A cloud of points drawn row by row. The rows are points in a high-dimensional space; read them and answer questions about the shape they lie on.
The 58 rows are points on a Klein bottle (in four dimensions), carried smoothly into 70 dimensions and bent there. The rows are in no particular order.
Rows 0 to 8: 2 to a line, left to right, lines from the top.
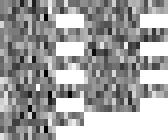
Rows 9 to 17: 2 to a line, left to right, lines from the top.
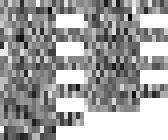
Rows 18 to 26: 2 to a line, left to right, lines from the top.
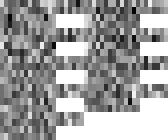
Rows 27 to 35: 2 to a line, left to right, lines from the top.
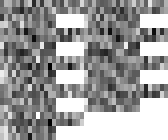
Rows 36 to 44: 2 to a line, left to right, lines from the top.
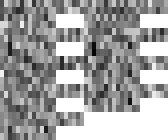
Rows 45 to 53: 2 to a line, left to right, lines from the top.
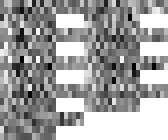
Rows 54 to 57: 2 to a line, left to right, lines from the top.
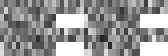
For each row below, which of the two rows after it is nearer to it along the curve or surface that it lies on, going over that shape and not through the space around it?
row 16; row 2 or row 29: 29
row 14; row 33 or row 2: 33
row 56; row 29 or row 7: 29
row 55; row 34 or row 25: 34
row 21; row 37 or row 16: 37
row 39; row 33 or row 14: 33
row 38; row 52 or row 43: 43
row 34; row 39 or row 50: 50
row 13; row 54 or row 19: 19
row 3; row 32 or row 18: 18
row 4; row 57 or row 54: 57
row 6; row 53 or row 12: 53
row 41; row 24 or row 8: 8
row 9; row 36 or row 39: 36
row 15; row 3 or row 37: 3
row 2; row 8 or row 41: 41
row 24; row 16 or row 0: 0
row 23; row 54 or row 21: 54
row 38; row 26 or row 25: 26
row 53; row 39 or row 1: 1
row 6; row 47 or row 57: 47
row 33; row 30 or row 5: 5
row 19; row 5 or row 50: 50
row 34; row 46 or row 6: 6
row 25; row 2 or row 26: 26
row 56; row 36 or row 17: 17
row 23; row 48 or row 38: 48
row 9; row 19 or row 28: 28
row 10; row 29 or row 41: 41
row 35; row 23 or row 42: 23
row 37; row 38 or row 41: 41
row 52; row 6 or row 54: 6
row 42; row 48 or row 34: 34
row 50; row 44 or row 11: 11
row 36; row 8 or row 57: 57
